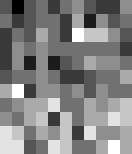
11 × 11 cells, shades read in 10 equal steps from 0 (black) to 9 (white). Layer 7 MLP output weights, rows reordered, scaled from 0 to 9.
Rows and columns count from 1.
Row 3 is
2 4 3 6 4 2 9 7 7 5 3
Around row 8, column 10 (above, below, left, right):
4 8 5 7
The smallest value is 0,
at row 1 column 2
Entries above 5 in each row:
0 1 4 0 1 1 2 6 7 6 7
